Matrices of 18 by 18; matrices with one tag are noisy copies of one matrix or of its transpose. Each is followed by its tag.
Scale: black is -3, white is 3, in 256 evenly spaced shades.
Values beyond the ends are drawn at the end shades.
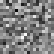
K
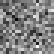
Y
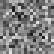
Y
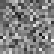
Y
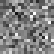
Y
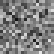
Y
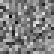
K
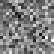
Y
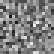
K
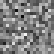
K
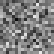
Y
